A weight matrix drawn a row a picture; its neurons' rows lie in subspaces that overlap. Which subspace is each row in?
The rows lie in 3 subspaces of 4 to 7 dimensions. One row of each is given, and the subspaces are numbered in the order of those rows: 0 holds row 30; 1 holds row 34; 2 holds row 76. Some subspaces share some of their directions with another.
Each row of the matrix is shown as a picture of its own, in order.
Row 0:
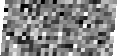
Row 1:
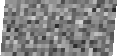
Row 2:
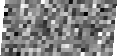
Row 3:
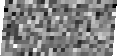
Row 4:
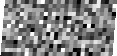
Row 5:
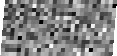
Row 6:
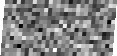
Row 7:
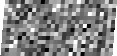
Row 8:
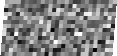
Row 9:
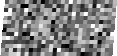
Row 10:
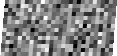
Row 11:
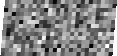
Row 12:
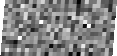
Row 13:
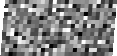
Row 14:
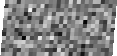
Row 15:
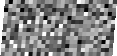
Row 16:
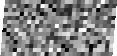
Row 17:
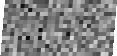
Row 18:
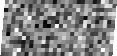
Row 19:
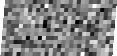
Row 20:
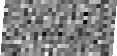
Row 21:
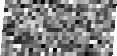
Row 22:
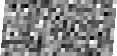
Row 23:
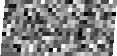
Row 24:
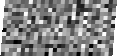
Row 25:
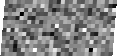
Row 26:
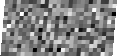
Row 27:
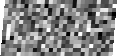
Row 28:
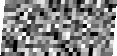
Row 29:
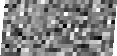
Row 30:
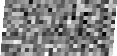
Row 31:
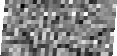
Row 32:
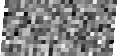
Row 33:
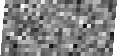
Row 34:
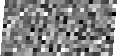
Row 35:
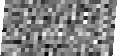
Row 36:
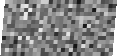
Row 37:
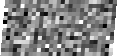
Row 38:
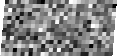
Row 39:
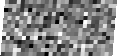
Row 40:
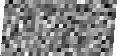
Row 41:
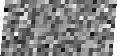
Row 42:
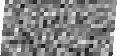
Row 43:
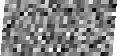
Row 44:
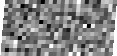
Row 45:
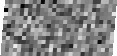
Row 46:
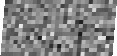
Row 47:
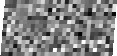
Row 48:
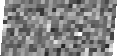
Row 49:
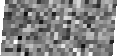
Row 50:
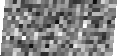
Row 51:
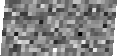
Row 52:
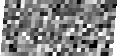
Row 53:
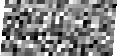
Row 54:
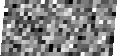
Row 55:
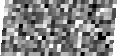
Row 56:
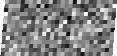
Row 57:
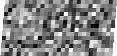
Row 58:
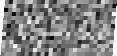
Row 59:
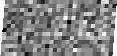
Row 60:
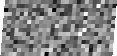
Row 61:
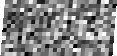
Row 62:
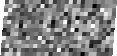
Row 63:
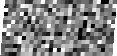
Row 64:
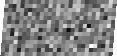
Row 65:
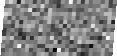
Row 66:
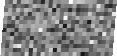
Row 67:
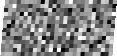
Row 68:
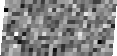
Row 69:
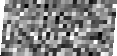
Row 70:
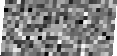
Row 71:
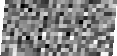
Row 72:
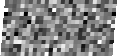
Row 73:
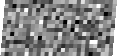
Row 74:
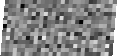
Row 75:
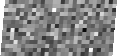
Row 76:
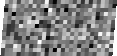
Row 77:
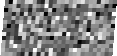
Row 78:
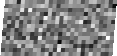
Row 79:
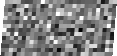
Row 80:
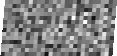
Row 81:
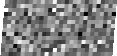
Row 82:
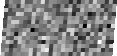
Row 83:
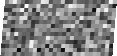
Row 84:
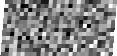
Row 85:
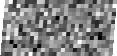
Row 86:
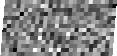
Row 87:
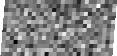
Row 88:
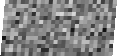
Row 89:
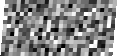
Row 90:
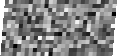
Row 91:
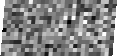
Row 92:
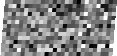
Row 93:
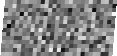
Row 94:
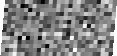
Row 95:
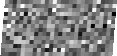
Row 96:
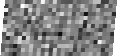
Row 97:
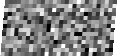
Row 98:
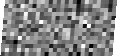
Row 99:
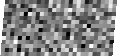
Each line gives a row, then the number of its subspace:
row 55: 2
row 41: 1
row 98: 0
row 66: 2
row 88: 1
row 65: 2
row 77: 2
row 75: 1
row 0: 0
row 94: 0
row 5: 1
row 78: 2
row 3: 2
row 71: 0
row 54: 0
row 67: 0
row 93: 0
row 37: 1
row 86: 1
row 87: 1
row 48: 1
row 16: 1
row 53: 2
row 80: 0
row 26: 1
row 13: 1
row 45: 0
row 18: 2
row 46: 2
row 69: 2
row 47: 1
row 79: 1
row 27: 2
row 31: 2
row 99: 0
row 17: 0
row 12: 0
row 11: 2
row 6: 2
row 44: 0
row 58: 2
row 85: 2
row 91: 0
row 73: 2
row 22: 2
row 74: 1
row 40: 2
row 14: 2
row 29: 2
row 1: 1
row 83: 1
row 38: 2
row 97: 1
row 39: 2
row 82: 1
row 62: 2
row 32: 1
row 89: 1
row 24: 0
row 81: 1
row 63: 0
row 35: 0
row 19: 2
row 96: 0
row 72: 1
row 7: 1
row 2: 2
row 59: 0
